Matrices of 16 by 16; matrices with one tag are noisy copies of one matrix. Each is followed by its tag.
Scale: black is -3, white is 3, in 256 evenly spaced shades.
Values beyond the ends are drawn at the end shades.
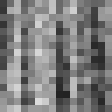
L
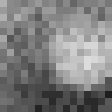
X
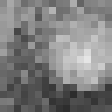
X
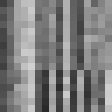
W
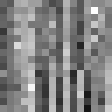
W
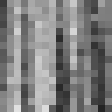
L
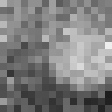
X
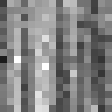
L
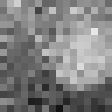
X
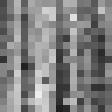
L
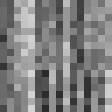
W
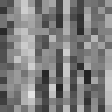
W
